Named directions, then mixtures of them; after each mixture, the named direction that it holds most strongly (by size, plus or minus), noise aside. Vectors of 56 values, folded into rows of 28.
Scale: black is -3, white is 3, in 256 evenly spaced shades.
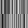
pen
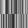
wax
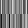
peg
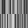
wax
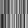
pen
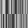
wax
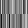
peg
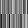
peg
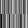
peg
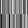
peg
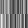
peg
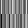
peg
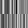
pen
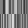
wax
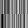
pen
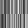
pen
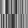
wax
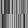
pen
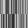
wax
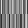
peg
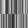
wax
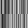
pen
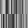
wax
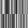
wax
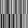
peg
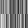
peg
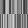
wax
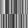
wax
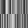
wax
